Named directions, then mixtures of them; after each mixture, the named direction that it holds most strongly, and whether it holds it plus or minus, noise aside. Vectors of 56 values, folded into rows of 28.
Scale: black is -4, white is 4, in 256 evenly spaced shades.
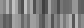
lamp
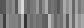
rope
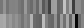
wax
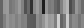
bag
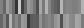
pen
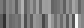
wax, minus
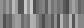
lamp, plus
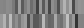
wax, plus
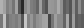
rope, minus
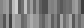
lamp, plus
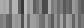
lamp, plus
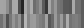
rope, minus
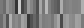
pen, plus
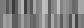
lamp, minus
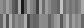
pen, plus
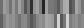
bag, plus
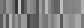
pen, plus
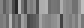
pen, plus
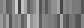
pen, minus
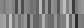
wax, plus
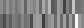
wax, minus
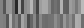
pen, plus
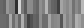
pen, plus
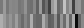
wax, plus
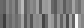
wax, minus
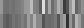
bag, minus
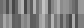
lamp, minus
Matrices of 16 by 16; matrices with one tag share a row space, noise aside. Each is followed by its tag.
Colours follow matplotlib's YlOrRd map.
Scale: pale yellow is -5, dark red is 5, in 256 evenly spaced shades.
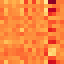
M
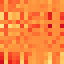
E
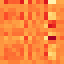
M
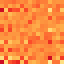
E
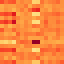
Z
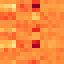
Z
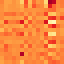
M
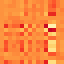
M
